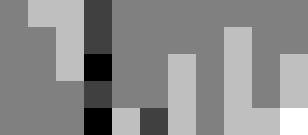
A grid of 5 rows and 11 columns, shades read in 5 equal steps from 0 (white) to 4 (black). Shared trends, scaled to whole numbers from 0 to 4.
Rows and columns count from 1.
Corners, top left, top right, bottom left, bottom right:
2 2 2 0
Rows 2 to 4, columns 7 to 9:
2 2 1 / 1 2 1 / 1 2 1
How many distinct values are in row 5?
5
